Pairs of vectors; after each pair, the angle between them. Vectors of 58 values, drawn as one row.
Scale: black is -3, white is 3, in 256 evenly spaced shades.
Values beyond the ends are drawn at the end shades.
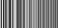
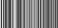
nearly parallel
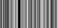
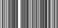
nearly opposite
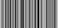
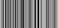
nearly parallel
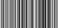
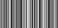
orthogonal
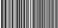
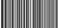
nearly parallel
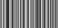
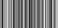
partly opposed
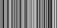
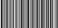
orthogonal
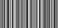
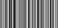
nearly opposite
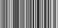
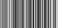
nearly parallel
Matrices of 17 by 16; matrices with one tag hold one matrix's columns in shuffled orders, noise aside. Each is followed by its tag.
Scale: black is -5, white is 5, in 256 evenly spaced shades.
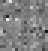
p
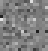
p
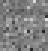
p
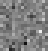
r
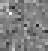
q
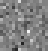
r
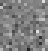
r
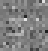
p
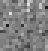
q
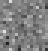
r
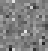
r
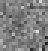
r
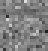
p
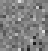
r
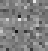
p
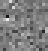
p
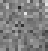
q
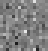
r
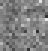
p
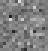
p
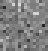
q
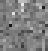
q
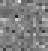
p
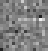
p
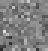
r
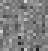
r
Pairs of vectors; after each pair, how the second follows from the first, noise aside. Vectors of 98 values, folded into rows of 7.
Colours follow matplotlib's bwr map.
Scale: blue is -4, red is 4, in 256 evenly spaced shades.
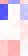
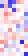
shuffled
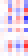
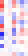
wrapped around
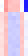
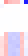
partly zeroed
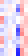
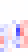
partly zeroed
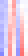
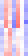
wrapped around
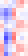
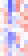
wrapped around
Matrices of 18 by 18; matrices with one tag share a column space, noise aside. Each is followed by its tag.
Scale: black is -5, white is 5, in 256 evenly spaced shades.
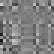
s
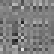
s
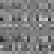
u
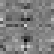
u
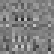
u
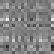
u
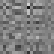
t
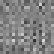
s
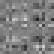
u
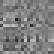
u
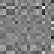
t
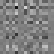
t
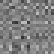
t
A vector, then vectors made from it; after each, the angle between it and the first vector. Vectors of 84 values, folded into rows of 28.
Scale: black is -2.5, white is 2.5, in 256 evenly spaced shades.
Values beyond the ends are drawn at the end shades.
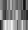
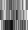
nearly opposite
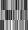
partly aligned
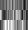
nearly parallel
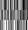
partly aligned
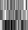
nearly opposite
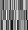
orthogonal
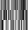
partly aligned
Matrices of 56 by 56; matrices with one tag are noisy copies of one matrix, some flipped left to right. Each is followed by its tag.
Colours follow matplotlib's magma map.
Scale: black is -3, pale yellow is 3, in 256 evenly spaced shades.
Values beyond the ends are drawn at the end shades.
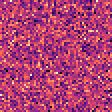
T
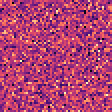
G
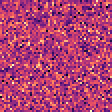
T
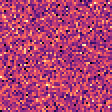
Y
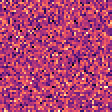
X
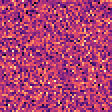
G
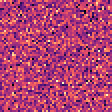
G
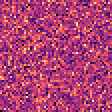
Y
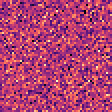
G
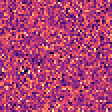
X
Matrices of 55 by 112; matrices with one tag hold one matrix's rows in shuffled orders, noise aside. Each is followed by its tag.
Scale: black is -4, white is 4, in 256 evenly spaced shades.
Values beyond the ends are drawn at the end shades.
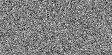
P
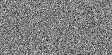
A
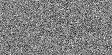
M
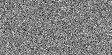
P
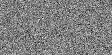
A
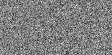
M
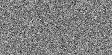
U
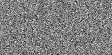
U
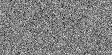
P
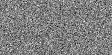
U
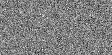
A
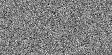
P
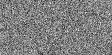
P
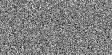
U
